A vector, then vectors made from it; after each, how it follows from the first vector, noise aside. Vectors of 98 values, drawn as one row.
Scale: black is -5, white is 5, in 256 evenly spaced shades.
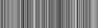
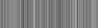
shrunk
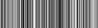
scaled up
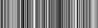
scaled up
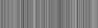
shrunk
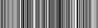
scaled up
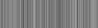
shrunk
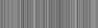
shrunk
